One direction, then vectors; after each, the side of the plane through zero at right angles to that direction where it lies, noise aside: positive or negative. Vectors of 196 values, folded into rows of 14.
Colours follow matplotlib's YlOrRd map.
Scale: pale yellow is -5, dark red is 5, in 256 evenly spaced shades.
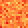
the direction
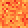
negative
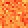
negative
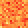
negative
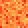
positive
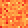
positive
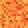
negative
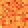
negative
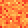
positive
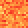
negative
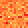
positive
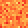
positive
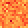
negative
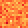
positive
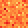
positive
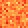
positive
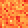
positive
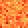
positive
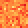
positive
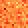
positive
